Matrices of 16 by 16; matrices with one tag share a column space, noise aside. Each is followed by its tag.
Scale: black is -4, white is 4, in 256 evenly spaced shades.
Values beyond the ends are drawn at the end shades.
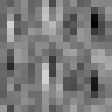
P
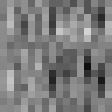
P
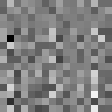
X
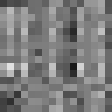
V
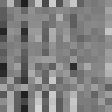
V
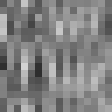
P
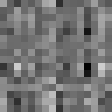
V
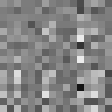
X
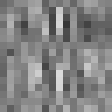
P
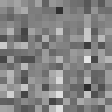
X
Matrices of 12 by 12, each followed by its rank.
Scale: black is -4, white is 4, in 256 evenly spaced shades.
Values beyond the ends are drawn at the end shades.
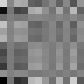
one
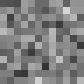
full rank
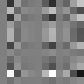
one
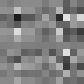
two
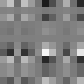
one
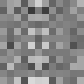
two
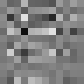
two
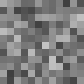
full rank
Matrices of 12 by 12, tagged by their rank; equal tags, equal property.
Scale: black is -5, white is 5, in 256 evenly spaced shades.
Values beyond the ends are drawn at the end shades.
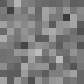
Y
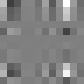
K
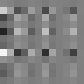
K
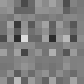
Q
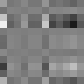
K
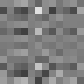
Q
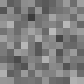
Y
